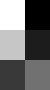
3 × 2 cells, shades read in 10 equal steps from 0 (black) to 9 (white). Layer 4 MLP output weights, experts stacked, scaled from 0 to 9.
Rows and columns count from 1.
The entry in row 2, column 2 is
1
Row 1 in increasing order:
0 9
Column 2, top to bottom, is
0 1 4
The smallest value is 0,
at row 1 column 2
